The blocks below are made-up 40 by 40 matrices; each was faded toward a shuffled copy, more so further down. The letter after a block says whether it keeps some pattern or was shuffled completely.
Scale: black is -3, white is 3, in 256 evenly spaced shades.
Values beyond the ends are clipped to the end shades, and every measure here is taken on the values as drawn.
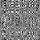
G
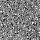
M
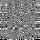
G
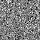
M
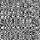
G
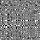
G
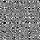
G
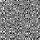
G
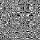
G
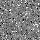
M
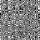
G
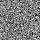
M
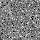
M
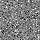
M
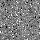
M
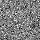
M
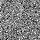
M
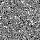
M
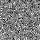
M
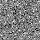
M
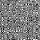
G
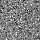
M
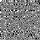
G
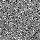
M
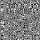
G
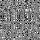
G
